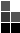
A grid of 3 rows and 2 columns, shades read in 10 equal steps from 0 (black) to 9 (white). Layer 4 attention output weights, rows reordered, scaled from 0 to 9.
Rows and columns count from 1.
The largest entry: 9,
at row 1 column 2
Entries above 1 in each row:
2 2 0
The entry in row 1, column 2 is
9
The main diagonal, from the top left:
3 3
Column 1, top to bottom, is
3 2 0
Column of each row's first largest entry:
2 2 1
